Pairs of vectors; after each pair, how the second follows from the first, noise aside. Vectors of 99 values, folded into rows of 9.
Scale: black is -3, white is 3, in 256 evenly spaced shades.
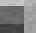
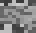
sign-scrambled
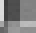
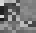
sign-scrambled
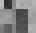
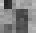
copied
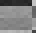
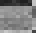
copied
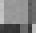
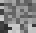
sign-scrambled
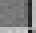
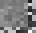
sign-scrambled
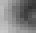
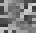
sign-scrambled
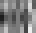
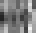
copied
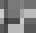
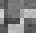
copied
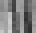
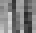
copied
